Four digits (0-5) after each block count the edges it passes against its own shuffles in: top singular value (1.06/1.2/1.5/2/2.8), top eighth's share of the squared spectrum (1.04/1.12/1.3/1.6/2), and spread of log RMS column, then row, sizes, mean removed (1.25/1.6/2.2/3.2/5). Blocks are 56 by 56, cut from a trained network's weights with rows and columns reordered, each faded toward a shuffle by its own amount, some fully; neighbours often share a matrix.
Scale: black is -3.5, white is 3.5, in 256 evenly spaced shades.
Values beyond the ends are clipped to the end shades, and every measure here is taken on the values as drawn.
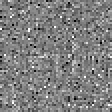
2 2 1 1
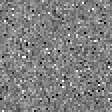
0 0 0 0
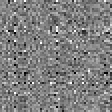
3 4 2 2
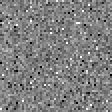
0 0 0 0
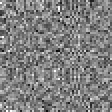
4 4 2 1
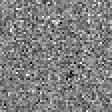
2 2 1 1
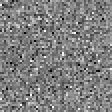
1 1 0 0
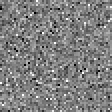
0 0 0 0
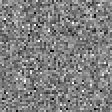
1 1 0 0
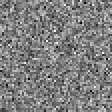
0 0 0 0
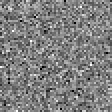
1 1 0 0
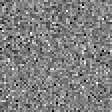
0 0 0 0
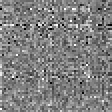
3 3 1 2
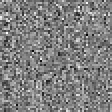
3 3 1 1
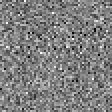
3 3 1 1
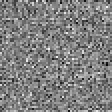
3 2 0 1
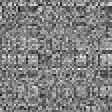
4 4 0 3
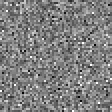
0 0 0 0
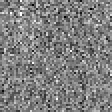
3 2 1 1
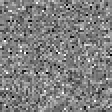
0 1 0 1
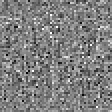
2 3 1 2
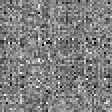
3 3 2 2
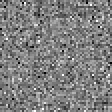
2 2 0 0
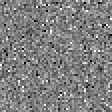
0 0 0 0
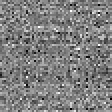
3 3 2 1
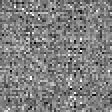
3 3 2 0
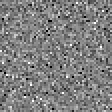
0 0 0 0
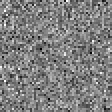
2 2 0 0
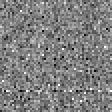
2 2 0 1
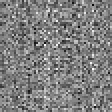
3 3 2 1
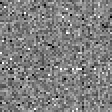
2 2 0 1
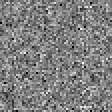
1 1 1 0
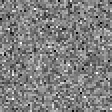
0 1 0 0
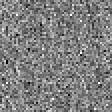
2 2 1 0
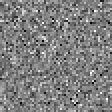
2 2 0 1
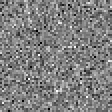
2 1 0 0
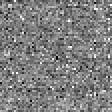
2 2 1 0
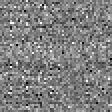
3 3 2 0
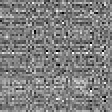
4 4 2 2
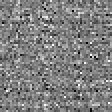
2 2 2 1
